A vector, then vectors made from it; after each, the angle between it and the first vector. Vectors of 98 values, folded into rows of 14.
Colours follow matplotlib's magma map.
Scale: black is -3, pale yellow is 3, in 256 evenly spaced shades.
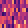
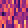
nearly parallel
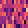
nearly opposite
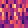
orthogonal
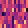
nearly parallel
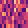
nearly opposite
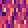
nearly parallel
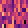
nearly opposite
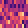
orthogonal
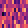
nearly parallel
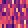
nearly parallel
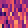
partly aligned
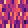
partly opposed
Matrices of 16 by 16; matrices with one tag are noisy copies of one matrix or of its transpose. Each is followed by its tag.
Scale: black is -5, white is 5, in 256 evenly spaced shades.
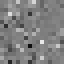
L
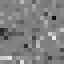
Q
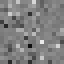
L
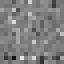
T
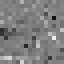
Q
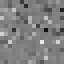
L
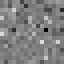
L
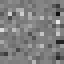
T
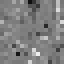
Q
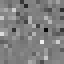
L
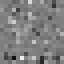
T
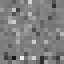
T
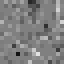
Q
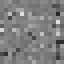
T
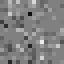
L
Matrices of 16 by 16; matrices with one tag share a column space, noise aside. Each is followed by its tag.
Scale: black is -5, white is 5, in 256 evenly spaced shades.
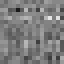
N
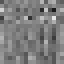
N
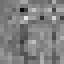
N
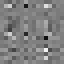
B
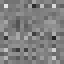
B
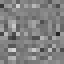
B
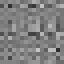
B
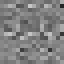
B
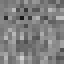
N
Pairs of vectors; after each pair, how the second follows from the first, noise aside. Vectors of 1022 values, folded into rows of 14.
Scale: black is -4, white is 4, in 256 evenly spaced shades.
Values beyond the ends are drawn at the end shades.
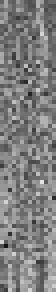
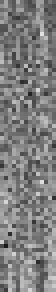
copied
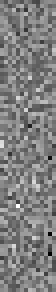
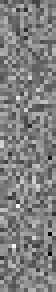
copied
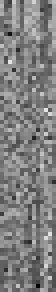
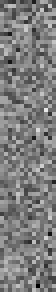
sign-scrambled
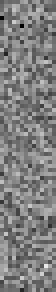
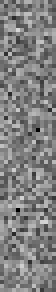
shuffled
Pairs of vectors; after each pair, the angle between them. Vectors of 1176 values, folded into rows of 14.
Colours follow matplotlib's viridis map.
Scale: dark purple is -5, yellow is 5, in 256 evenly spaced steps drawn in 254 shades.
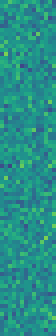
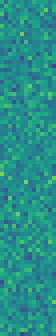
orthogonal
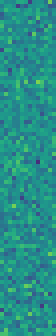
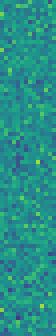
nearly opposite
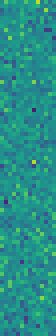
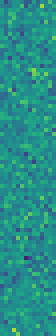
partly opposed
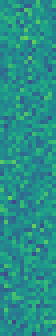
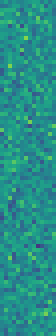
partly aligned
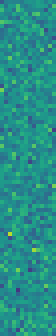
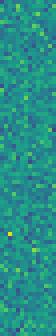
nearly parallel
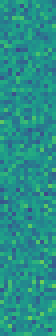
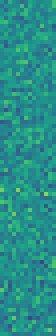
nearly opposite
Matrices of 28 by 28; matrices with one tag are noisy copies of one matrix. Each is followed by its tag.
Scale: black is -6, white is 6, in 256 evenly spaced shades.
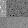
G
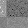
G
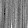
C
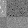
G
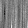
C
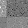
G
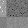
G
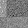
G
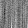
C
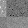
G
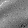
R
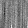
C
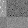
G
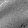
R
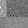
G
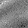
R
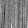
C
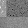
G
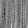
C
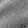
R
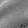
R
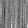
C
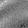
R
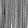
C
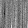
C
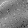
R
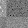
G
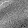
R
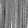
C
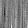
C
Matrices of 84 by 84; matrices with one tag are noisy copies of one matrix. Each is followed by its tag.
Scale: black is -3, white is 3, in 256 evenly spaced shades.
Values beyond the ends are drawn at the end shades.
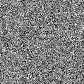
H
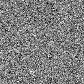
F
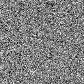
F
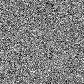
F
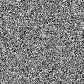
H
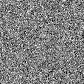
H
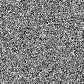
H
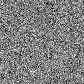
F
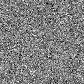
F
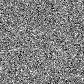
F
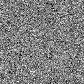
F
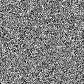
H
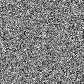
H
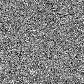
F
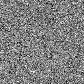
F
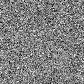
F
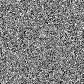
H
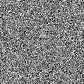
H
